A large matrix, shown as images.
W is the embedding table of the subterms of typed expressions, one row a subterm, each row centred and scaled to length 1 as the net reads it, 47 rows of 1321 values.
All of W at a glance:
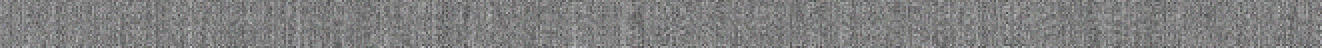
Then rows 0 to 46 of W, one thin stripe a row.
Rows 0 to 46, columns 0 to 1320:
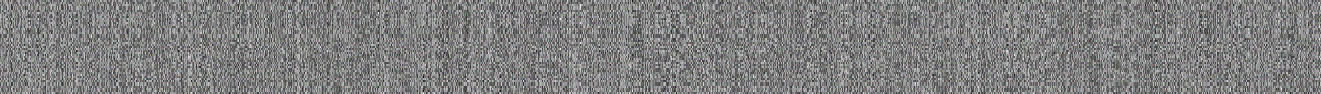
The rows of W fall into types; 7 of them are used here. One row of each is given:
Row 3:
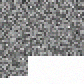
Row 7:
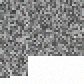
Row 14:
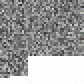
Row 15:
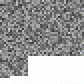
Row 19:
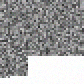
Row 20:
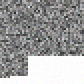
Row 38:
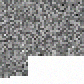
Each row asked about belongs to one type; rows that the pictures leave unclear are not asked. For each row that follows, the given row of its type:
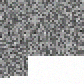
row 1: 19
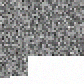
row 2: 7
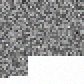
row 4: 3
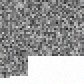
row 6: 14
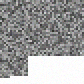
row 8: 15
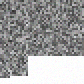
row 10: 7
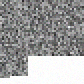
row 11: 7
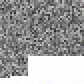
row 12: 7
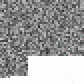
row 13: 19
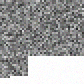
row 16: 15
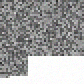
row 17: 14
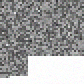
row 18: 14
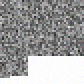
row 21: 7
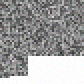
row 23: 20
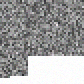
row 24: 3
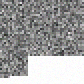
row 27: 14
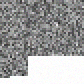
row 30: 3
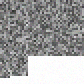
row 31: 7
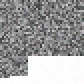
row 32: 3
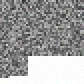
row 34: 3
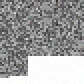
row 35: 14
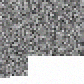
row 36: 19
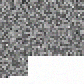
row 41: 3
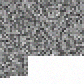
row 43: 20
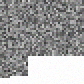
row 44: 38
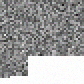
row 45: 38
